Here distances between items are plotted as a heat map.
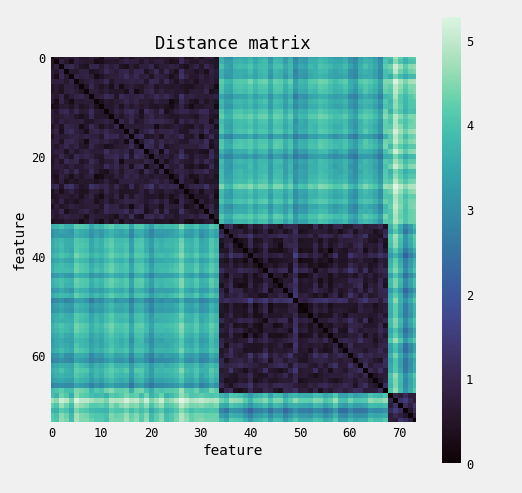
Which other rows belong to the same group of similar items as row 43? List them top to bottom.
34, 35, 36, 37, 38, 39, 40, 41, 42, 44, 45, 46, 47, 48, 49, 50, 51, 52, 53, 54, 55, 56, 57, 58, 59, 60, 61, 62, 63, 64, 65, 66, 67
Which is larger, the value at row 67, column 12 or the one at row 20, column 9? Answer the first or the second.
the first
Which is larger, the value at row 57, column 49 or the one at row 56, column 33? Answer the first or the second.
the second
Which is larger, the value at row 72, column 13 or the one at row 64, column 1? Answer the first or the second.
the first
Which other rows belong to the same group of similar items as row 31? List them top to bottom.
0, 1, 2, 3, 4, 5, 6, 7, 8, 9, 10, 11, 12, 13, 14, 15, 16, 17, 18, 19, 20, 21, 22, 23, 24, 25, 26, 27, 28, 29, 30, 32, 33
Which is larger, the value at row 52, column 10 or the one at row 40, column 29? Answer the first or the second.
the second
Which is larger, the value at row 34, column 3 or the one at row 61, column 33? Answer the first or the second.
the first
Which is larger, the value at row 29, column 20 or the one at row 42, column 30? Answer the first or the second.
the second
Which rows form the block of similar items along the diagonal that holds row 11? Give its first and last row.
0 to 33
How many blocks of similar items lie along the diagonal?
3
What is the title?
Distance matrix
